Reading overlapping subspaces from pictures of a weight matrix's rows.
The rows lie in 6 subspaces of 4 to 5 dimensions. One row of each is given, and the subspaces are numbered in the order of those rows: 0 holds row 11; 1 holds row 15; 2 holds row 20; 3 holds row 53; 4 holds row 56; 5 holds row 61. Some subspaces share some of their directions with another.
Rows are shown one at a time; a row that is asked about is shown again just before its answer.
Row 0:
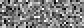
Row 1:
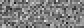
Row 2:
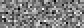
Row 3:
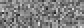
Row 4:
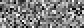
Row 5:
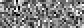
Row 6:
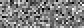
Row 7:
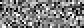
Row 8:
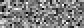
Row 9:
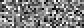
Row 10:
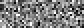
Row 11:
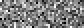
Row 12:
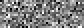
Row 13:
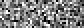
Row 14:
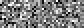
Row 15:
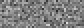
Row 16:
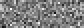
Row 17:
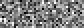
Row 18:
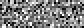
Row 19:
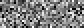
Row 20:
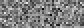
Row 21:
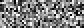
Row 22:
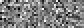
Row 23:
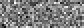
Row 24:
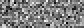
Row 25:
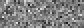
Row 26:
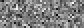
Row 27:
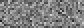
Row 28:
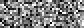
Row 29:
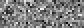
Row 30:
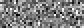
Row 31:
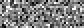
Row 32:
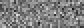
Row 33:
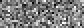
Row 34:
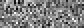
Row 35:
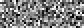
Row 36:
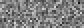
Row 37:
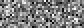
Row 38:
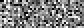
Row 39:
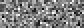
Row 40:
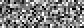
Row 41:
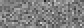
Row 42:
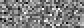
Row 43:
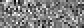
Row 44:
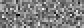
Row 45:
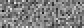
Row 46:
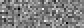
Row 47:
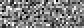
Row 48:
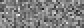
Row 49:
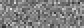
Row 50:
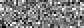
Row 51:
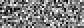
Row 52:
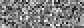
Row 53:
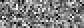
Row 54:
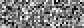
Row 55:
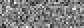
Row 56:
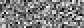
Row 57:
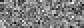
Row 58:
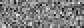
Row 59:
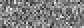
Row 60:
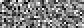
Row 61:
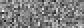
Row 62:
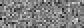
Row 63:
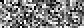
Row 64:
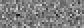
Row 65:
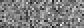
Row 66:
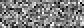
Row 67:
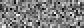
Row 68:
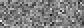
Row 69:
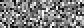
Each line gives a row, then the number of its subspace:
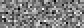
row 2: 0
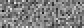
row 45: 5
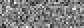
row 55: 1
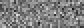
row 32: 5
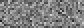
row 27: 2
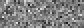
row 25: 4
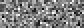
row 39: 0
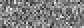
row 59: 4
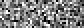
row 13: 0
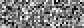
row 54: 2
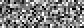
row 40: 0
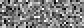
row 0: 4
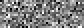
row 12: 5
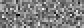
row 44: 3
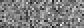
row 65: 2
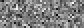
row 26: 3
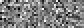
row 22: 0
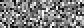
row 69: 2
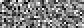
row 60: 4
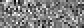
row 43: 4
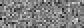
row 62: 0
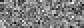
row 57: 3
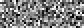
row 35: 2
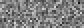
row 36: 0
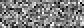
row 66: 2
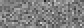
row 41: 0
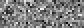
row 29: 4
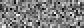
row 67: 3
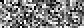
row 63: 5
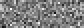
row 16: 3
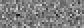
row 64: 3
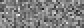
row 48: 4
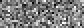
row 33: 0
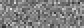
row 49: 3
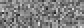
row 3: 5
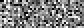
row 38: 5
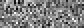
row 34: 4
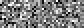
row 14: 0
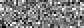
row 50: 3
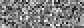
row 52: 2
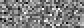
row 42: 2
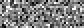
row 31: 1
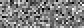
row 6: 3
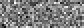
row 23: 1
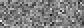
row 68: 2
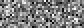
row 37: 0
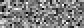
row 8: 3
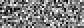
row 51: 1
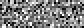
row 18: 5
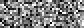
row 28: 2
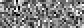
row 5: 4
